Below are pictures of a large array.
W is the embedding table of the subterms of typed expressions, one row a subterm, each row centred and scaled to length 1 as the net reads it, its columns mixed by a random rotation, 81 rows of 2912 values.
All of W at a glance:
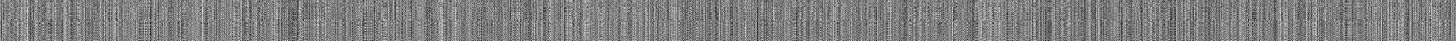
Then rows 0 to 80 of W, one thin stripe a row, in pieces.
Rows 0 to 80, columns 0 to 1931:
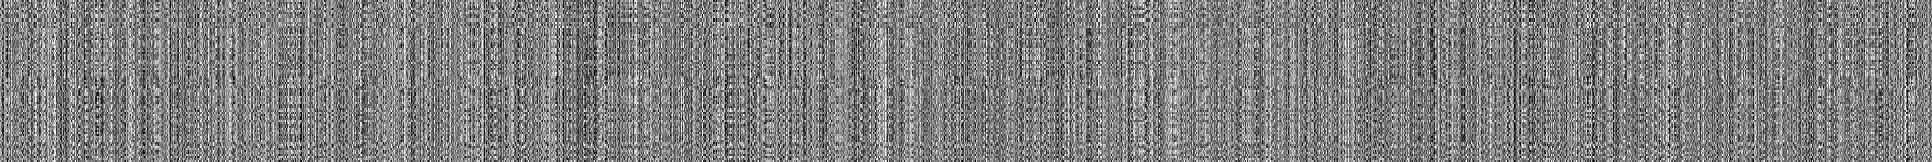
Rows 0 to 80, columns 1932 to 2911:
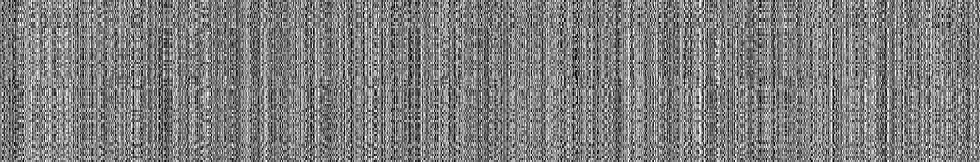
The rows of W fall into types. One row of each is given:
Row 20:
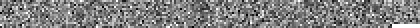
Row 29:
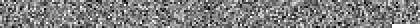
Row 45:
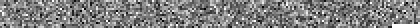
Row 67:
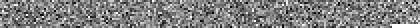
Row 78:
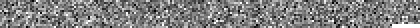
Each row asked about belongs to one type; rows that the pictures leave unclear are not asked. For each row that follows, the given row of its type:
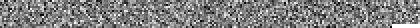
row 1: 29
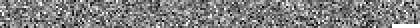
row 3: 45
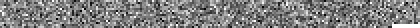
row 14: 45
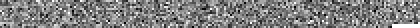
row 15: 45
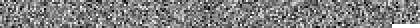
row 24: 29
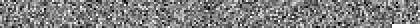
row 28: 29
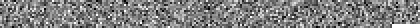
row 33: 29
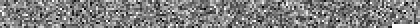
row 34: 45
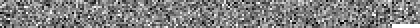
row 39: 20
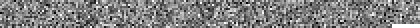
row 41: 20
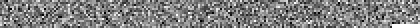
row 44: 67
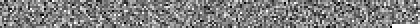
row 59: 29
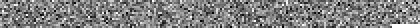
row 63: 67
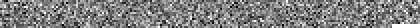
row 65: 67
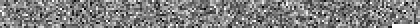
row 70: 45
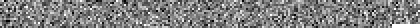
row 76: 29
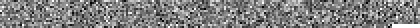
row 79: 45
